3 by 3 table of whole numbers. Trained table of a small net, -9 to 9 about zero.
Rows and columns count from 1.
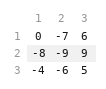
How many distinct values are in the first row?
3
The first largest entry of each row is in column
3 3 3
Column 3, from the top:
6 9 5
